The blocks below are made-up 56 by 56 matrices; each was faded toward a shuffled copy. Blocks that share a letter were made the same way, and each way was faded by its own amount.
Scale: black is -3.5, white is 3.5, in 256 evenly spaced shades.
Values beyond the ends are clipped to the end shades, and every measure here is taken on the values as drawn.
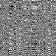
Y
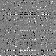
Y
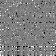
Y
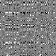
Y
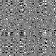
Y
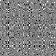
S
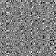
S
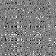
Y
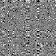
S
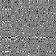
Y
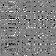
Y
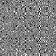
S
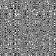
S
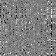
S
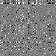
Y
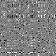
Y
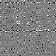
Y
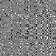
S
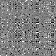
Y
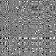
Y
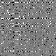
Y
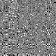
S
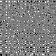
Y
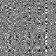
S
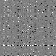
Y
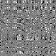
Y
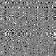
Y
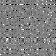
Y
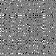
Y
